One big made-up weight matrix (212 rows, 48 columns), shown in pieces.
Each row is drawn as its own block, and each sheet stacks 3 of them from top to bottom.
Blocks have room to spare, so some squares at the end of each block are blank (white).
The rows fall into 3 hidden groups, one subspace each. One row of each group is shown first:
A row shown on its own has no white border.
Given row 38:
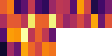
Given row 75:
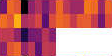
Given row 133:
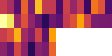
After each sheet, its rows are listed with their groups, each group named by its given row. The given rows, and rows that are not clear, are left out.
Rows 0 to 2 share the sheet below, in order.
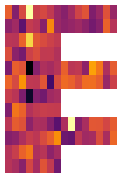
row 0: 75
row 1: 75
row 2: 133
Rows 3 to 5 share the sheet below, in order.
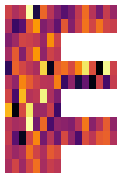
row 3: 75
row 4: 38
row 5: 75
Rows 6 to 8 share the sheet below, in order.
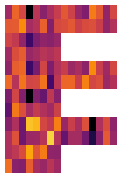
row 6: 75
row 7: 75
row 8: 75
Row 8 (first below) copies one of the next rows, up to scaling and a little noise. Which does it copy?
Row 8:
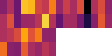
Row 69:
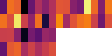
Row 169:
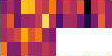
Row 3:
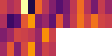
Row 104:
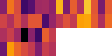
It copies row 169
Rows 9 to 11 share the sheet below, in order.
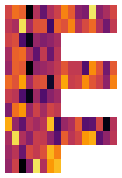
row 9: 75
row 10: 75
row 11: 38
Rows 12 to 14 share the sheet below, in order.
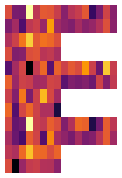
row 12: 75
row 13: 38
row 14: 75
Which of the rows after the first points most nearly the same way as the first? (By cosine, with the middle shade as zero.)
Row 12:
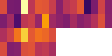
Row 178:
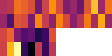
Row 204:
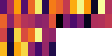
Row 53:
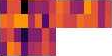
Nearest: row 204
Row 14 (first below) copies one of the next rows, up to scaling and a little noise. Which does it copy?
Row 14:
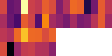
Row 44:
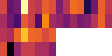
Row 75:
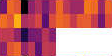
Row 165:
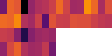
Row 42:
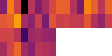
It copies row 44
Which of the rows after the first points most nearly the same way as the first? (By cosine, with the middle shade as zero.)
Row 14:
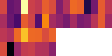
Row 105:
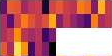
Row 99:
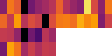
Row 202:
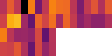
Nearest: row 105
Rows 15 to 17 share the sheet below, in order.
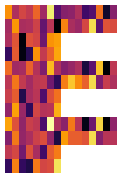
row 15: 38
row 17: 38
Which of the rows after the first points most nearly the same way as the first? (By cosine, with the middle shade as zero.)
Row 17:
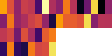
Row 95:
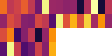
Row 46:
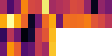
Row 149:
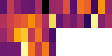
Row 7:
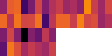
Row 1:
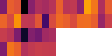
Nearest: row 95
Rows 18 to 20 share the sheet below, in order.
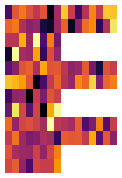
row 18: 133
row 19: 133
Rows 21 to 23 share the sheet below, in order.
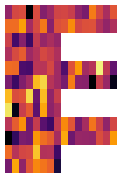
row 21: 75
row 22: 133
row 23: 133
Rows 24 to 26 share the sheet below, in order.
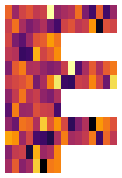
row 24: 38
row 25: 133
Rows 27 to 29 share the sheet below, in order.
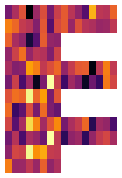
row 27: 75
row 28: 75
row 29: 75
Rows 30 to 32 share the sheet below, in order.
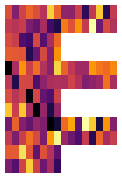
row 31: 38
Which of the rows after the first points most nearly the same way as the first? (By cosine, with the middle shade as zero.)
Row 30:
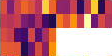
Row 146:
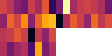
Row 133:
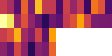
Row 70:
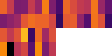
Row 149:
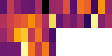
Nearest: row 133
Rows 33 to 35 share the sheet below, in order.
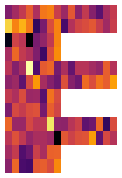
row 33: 133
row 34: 75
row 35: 38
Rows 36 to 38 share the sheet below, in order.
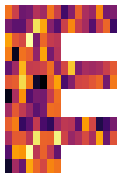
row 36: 133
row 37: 133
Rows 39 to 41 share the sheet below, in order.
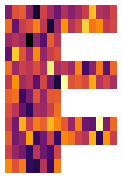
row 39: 75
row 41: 38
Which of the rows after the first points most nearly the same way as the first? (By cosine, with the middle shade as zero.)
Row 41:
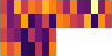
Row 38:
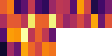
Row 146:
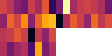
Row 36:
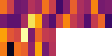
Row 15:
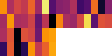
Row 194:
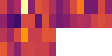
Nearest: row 15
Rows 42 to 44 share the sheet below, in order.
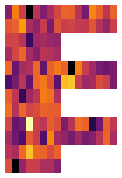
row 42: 75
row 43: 133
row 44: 75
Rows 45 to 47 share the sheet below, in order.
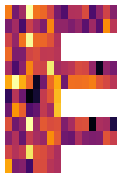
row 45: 75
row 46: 133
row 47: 75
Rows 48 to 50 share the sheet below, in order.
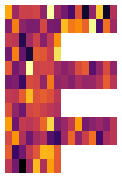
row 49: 75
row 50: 38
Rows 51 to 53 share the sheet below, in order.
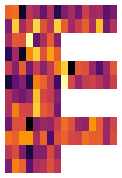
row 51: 38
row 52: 133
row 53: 75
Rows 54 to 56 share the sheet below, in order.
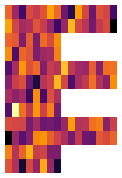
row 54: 133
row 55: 133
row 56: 133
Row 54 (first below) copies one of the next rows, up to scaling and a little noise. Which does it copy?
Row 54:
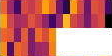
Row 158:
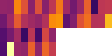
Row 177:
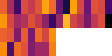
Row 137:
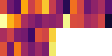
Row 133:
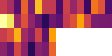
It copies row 177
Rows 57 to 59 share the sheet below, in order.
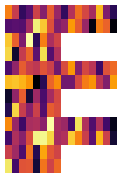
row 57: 133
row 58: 133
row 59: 133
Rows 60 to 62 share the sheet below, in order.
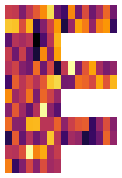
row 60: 133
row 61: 133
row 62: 75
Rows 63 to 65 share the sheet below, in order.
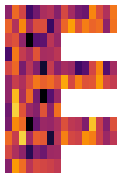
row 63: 75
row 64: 38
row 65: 75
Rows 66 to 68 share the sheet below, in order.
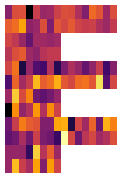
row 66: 75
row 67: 38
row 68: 133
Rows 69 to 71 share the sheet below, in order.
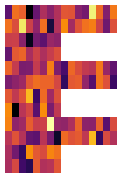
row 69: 75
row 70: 133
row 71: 38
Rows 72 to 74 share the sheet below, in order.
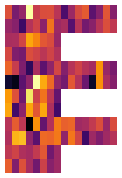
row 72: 75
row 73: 133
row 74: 75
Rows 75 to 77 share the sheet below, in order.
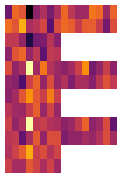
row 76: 75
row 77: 75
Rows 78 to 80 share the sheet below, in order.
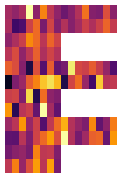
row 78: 75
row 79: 133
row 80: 133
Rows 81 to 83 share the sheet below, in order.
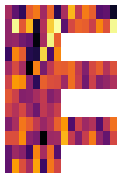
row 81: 133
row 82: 75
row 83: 133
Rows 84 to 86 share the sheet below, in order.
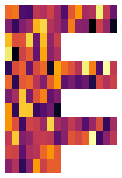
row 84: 133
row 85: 38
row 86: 38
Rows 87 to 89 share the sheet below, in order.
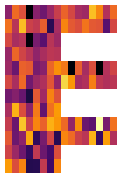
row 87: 75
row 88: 133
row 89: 38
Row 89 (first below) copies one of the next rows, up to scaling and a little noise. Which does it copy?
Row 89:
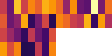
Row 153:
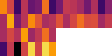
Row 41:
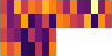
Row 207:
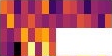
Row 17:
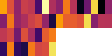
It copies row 41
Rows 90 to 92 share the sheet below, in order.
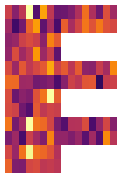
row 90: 75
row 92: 75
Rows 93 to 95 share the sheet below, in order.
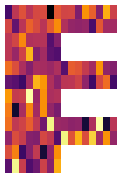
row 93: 38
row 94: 133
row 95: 38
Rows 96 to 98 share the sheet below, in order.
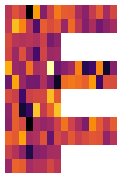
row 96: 75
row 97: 38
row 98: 75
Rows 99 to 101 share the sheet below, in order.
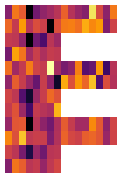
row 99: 75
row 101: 75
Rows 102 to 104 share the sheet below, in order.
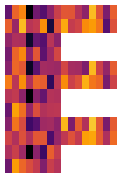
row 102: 75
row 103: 75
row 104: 75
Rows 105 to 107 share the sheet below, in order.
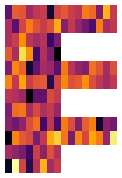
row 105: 38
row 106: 75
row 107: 133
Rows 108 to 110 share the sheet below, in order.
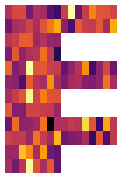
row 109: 75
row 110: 38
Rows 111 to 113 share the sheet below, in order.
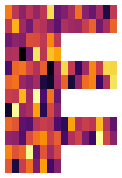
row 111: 38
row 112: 133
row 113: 133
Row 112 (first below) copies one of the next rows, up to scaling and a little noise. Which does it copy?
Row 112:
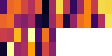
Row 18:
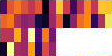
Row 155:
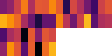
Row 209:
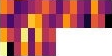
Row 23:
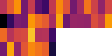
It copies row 18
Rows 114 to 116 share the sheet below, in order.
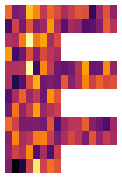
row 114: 75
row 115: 75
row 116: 38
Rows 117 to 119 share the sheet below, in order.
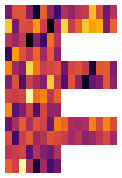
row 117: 75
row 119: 38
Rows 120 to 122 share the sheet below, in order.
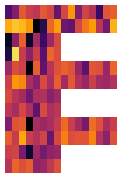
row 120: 133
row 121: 75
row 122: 75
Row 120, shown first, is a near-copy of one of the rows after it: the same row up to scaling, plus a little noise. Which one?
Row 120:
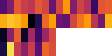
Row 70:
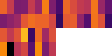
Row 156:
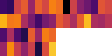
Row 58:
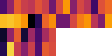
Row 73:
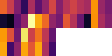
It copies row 58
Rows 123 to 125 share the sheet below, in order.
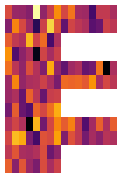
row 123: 75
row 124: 38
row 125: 75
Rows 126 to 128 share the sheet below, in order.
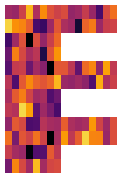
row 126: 133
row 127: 38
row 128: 75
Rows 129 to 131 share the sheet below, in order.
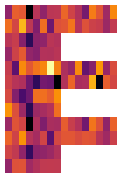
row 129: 75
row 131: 75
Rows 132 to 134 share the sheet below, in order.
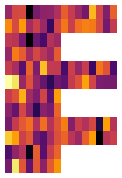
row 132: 75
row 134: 133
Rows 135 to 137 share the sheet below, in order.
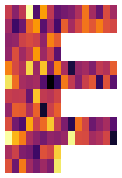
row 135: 75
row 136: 133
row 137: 133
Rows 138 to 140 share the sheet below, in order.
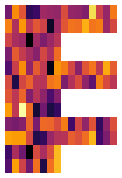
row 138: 75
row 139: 38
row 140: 133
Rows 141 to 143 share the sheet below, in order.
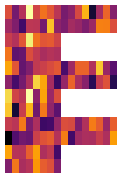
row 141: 75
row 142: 133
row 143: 133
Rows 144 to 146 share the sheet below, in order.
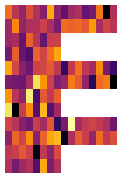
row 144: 38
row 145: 133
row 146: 133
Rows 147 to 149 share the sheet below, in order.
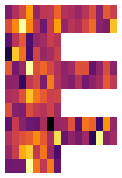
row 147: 133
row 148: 75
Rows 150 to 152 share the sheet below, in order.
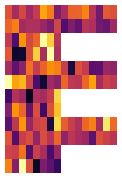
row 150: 38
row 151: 133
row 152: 38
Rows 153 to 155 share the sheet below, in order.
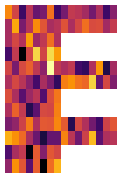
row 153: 38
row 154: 38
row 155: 133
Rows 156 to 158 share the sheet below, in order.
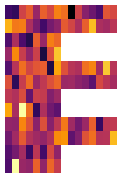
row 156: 133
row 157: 38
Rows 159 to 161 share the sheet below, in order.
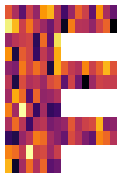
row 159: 133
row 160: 38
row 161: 133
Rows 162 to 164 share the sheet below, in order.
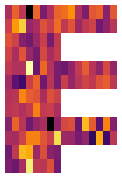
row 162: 75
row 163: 75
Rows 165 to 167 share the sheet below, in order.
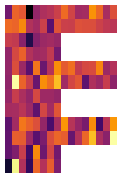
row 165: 75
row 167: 133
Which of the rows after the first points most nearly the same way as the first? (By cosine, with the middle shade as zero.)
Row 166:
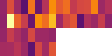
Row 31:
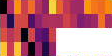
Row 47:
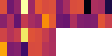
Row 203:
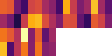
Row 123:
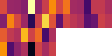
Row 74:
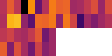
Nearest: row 74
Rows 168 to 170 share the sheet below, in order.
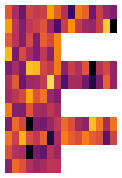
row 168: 133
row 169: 75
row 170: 75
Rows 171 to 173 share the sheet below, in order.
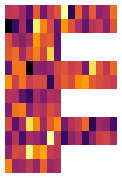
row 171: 133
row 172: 75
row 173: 75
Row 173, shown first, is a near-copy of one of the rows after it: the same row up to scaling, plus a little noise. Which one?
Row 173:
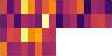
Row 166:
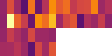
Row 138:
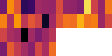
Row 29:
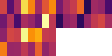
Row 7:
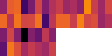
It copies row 29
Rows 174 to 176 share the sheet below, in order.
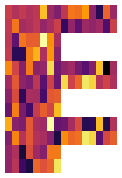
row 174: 38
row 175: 38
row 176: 38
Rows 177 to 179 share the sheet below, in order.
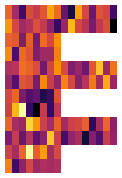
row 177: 133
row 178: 38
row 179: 75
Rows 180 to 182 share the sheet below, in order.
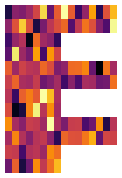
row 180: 133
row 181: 38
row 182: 38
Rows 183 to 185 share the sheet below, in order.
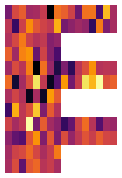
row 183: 38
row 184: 75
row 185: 75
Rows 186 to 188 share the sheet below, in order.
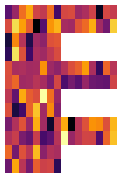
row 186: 133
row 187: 38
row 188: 133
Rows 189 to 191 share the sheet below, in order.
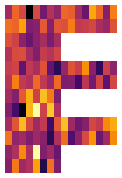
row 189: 75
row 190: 38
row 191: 133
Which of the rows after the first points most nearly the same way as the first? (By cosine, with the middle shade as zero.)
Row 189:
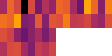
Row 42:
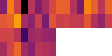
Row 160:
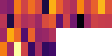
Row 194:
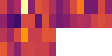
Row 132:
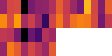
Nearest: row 42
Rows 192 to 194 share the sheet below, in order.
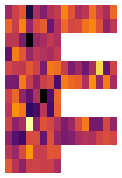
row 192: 75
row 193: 38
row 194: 75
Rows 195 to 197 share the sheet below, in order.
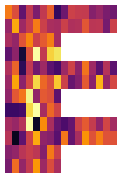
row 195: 38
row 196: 38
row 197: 75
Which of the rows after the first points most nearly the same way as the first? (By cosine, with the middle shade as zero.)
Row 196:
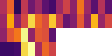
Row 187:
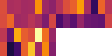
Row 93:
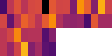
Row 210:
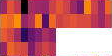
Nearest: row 187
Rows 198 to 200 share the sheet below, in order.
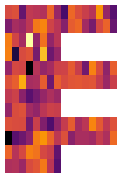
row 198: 133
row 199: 75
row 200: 133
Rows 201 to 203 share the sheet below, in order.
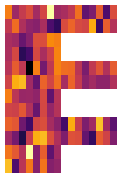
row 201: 38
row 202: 75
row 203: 133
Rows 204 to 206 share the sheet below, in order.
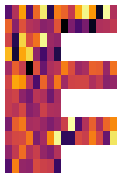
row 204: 38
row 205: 75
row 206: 133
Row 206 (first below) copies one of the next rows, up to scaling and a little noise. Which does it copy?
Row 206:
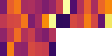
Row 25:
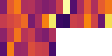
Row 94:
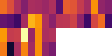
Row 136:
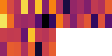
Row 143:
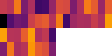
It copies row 25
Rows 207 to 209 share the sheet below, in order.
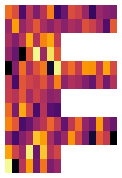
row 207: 38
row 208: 38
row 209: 133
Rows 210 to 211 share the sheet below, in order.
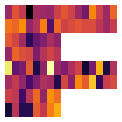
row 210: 75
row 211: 38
